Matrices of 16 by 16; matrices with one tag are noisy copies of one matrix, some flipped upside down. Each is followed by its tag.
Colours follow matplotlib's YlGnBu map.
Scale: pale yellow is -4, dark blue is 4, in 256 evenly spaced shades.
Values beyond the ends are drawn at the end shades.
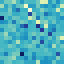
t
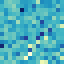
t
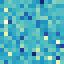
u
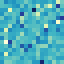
u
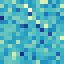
t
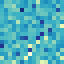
t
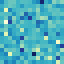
u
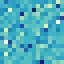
u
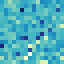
t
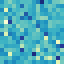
u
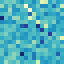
t
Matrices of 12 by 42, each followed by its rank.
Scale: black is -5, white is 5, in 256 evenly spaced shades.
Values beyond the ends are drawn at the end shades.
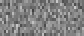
full rank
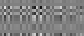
one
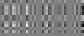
one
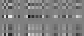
one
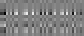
one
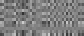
two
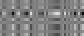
one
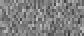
full rank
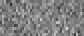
full rank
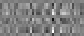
two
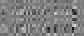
two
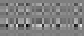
one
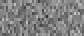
full rank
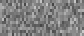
full rank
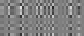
one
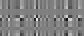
one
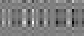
one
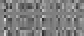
two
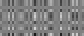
one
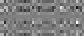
two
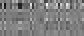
two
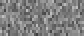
full rank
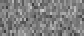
full rank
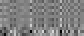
two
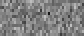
full rank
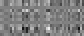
two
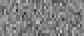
full rank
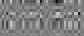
two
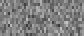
full rank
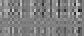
two
